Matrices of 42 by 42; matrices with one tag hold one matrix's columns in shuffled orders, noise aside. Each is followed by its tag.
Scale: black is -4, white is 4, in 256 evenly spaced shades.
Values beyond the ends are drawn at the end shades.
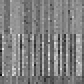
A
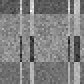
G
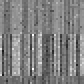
A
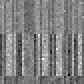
A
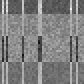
G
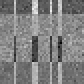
G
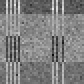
G
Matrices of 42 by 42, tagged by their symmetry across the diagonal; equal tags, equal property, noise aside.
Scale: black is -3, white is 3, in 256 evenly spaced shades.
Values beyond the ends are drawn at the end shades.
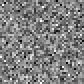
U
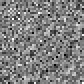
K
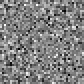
K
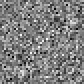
K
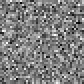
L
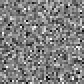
U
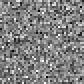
L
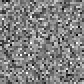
L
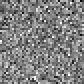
L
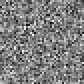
U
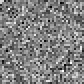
K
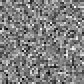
U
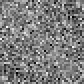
K
